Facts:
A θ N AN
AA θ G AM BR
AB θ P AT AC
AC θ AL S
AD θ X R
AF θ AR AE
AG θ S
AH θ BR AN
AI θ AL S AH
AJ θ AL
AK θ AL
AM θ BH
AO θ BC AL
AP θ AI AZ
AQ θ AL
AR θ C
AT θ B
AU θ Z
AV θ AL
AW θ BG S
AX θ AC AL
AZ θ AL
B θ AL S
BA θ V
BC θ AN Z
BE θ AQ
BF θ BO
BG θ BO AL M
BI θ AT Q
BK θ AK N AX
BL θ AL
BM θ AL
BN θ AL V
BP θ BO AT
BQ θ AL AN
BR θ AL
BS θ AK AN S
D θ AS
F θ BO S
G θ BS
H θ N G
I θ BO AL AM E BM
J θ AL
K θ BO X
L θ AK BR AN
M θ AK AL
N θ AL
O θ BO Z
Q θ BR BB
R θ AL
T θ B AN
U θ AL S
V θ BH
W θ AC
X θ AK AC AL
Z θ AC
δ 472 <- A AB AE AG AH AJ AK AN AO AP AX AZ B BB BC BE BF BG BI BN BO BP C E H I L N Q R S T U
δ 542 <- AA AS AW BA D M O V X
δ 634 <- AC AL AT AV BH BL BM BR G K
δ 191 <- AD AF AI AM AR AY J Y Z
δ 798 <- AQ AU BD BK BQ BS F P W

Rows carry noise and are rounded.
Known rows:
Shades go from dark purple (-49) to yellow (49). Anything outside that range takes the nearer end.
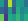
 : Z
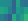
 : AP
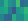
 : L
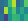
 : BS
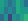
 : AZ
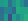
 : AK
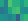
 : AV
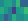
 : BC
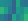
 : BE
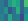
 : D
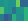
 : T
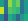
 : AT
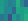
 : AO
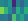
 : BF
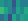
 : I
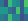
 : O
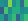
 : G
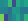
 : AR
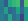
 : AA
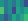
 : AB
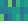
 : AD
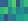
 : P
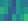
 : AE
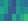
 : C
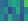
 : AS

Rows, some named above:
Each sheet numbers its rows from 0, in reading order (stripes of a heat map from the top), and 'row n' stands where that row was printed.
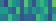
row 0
O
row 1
AW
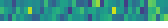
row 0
BG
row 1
BI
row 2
BC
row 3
W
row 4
BP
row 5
AC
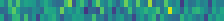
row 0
AI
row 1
AK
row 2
BK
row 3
X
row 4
M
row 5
K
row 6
BP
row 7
I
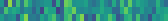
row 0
BH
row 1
AX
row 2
AC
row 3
U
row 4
AI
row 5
AO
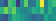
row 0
F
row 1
BQ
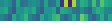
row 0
H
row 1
H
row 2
AM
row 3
J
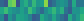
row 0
AU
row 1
AH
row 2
H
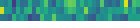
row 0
BP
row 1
B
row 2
BR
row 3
Q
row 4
AQ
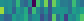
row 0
BI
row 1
V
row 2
BN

